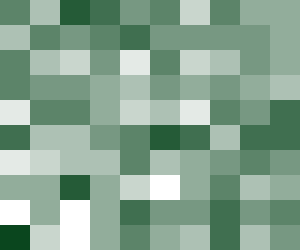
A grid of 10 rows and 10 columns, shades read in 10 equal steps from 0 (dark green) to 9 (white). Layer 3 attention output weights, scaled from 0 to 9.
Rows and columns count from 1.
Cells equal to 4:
20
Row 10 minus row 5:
-8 4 6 0 -4 -1 -2 -1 2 2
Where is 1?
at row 1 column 3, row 6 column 6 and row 8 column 3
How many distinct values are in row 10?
8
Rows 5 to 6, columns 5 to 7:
7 6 8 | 3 1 2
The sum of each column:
47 52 50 44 45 45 53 37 43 41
